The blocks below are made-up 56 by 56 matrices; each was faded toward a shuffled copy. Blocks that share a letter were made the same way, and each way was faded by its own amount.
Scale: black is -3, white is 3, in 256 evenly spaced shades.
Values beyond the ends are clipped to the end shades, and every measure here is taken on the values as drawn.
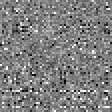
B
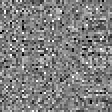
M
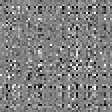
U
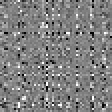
U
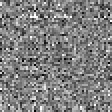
M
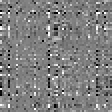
U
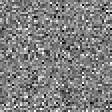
M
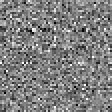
M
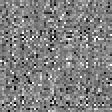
B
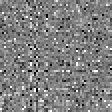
B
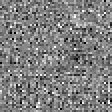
M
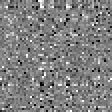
B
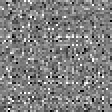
B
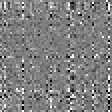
U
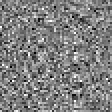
M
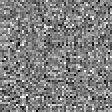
M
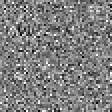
M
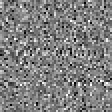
M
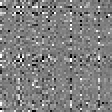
U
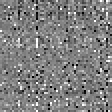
B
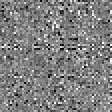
B
